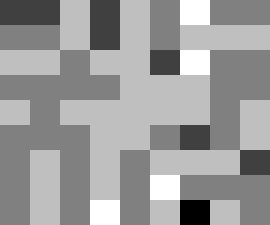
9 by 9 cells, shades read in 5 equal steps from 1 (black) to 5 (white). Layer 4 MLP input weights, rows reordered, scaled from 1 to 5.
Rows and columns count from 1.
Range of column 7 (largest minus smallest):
4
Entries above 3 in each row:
3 5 5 3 7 3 5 3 4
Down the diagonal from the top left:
2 3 3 3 4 3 4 3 3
